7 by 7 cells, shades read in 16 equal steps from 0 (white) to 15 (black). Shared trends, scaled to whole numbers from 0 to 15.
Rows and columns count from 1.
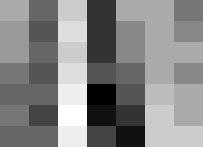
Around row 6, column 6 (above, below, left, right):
4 3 12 5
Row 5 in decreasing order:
15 10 9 9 5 4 1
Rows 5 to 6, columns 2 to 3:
9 1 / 11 0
